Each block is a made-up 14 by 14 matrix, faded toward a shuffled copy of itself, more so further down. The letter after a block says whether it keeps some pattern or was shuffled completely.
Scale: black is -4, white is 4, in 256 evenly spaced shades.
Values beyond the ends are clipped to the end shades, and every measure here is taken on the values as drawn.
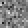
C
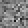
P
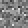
C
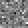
C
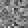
P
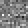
P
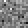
C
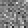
P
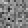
P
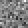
C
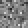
C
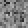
P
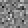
C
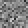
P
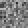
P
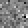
C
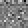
P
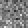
C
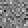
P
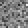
C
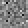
C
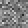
C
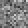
P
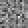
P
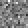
C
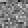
C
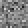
C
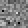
P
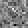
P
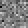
C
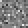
C
